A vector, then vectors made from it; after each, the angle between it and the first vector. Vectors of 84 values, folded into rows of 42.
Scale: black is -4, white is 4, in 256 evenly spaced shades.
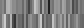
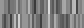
partly opposed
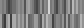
nearly opposite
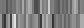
nearly opposite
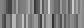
nearly opposite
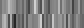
nearly parallel
